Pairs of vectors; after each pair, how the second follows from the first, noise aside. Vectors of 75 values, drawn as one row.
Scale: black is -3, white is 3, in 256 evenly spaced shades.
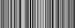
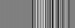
partly zeroed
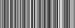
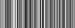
reversed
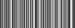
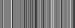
partly zeroed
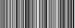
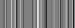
partly zeroed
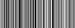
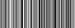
reversed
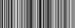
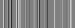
partly zeroed
